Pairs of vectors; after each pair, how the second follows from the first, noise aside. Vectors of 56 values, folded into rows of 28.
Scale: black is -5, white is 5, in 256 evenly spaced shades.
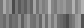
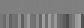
partly zeroed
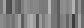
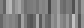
negated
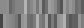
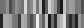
scaled up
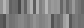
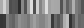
scaled up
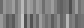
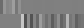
partly zeroed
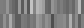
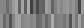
negated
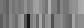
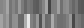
negated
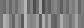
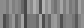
negated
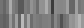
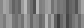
shuffled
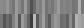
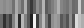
scaled up
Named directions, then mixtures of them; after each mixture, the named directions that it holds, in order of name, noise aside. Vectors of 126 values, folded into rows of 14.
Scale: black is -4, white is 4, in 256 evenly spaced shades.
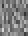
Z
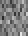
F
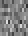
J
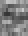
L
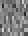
F, Z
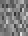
F, J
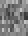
J, L, Z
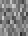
F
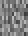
Z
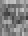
L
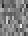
F, J, Z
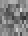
F, J, L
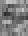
L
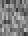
L, Z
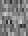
F, J, L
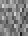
F, J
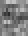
L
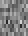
J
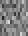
F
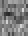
J, L, Z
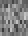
J, L, Z
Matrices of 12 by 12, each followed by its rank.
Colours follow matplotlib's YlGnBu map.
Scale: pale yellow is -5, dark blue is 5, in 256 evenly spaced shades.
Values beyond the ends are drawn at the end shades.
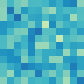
full rank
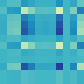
one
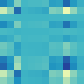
one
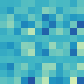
two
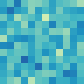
full rank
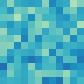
full rank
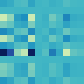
one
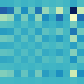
one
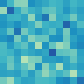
full rank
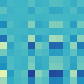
one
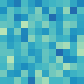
full rank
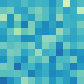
full rank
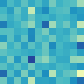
two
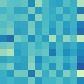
two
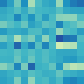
two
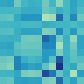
two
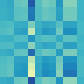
one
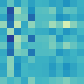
two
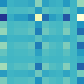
one
